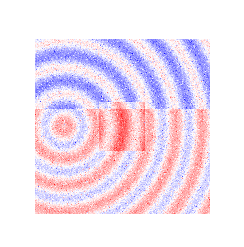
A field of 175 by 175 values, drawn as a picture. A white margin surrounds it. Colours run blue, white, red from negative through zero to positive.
The histogram is bell-shaped. Rings spread out from the middle left. In the centre lies a patch that is higher than the rest. The centre is the ninth with the highest average. The bottom part is higher, past a seam about 40% of the way down.
